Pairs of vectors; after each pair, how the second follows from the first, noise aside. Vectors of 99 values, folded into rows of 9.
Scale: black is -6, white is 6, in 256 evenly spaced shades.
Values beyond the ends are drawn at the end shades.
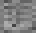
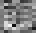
scaled up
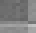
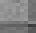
negated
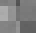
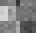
scaled up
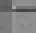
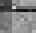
scaled up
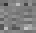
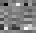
scaled up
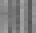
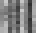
scaled up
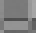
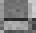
scaled up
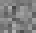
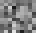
scaled up
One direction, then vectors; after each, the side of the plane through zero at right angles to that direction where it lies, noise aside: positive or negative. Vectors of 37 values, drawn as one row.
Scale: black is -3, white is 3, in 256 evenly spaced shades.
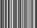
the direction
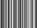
positive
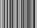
negative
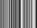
positive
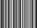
positive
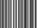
positive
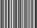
positive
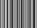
negative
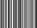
positive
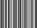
positive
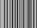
negative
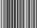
negative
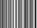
positive
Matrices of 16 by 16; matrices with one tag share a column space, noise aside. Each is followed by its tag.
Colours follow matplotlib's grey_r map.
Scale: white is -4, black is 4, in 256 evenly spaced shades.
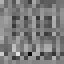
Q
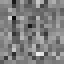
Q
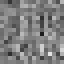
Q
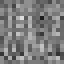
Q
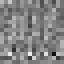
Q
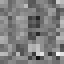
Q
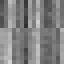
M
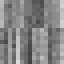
M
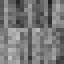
M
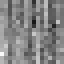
M
